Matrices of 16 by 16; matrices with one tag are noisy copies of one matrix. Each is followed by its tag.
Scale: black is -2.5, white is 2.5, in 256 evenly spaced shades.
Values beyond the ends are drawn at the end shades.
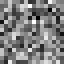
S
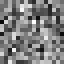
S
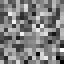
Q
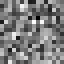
S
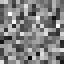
Q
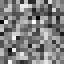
S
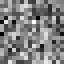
S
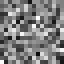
Q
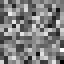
Q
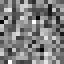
S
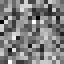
S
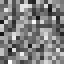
S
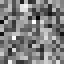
S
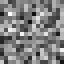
Q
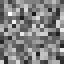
Q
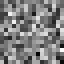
Q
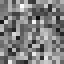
S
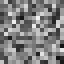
Q
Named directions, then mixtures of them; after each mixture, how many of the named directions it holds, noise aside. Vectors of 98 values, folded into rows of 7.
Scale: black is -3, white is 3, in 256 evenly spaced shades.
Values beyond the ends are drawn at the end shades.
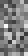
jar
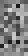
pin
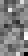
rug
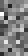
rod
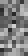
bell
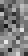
three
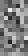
three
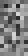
one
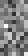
one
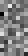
three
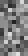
three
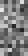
two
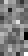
one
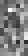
two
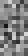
two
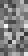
one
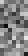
three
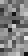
two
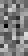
three
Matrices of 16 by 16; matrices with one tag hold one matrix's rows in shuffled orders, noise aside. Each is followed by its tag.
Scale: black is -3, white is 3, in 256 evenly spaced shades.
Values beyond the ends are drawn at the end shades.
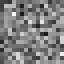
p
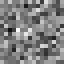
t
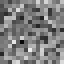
p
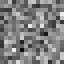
p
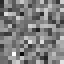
p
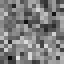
t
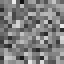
p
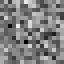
t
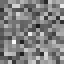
p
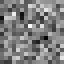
p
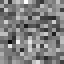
t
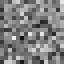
p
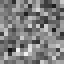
t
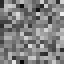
p
